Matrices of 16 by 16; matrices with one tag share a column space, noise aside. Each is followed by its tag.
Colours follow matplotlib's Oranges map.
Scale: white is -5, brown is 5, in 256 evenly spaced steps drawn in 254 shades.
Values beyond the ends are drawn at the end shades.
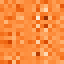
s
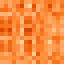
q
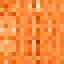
q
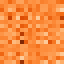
s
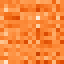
s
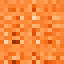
s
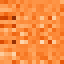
s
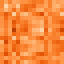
q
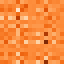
s
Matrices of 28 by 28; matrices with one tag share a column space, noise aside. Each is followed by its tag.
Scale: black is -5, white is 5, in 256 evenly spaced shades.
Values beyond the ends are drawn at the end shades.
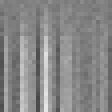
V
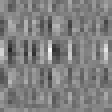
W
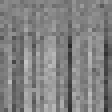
V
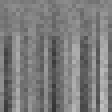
V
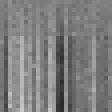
V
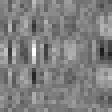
W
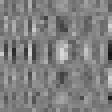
W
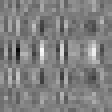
W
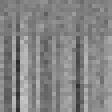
V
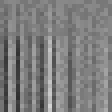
V
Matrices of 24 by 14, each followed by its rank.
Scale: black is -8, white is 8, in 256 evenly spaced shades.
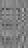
two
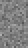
full rank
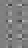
one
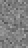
full rank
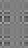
one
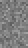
full rank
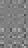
two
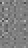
three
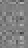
two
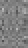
three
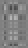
one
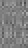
three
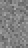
full rank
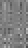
two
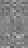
three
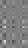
one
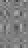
two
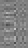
two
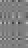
one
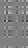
one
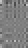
two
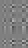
one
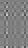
one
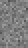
full rank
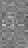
three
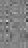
three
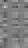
two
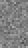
full rank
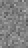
full rank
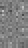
three
